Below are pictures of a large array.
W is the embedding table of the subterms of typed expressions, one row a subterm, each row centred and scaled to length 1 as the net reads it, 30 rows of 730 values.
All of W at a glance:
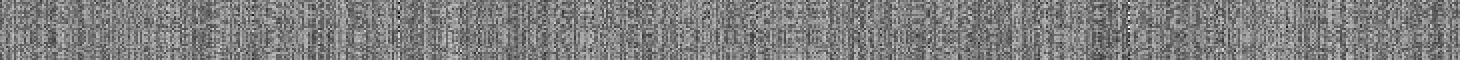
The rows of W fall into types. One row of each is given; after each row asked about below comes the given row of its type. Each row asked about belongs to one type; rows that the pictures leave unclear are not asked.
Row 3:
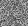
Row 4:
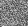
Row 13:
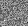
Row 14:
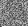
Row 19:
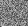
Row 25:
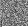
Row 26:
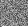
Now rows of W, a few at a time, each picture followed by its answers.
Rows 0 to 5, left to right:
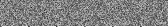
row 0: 26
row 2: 13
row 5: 14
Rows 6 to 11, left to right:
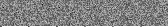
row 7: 4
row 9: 3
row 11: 3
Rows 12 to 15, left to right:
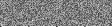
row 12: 13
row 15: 19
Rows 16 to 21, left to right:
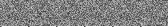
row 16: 19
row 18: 19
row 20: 19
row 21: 4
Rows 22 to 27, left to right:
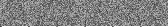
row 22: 14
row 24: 3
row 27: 3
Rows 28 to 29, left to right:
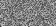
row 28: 13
